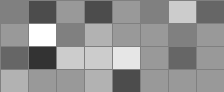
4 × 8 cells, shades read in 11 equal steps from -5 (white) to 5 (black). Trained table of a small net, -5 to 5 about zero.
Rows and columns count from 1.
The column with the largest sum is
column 2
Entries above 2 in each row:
0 0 1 0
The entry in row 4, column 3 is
-1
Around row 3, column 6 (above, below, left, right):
-1 -1 -4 1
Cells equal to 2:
3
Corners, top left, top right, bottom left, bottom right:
0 1 -2 -1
